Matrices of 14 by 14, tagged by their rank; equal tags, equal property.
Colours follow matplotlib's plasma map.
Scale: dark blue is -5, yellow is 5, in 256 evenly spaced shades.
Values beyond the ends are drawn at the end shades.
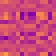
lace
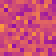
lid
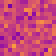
lid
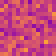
lid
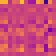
lace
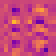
lace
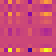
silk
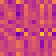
lace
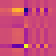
silk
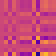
silk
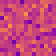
lid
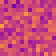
lid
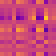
silk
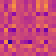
lace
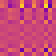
silk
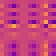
silk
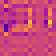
lace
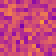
lid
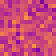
lid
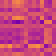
lace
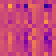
lace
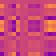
silk
